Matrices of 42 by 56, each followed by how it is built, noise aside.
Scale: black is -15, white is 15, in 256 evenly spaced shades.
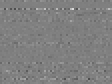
uneven rows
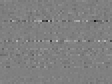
uneven rows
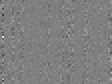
uneven columns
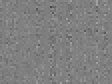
uneven columns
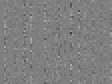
uneven columns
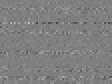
uneven rows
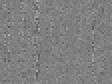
uneven columns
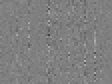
uneven columns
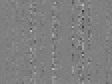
uneven columns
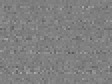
uneven rows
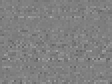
uneven rows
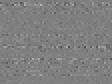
uneven rows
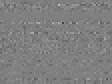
uneven rows
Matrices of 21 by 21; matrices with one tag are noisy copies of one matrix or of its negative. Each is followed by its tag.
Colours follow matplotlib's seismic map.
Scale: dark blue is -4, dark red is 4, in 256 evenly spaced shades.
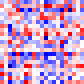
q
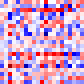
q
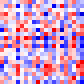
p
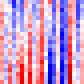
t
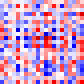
p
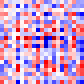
p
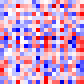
p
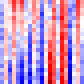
t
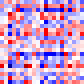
q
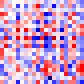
p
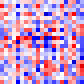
p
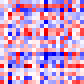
q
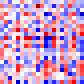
p
